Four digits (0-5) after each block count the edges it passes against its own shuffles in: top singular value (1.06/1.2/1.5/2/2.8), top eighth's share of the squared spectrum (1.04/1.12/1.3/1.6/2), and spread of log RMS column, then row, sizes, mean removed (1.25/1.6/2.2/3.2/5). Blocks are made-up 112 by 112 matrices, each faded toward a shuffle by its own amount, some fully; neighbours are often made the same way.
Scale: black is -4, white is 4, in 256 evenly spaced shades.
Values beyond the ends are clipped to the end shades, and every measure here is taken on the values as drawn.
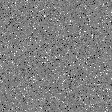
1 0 0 0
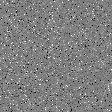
0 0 0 0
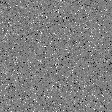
1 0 0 0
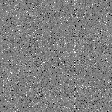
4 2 1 0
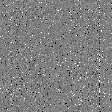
4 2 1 1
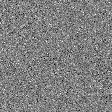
0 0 0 0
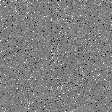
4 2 1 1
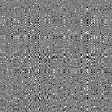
5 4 3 3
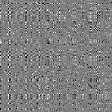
5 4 3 3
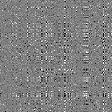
5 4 3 3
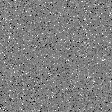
2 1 0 0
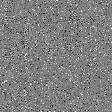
3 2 1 0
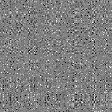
5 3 3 2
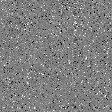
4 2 1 1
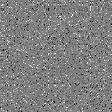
4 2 1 1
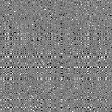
5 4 3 3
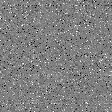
3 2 0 0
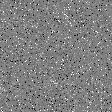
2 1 0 0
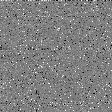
4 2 0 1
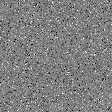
0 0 0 0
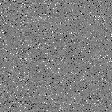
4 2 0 1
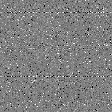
4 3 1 2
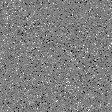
2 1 0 0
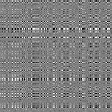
5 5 4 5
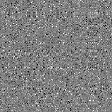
4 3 1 2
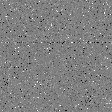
2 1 0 0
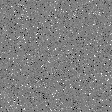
0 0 0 0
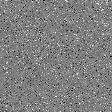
1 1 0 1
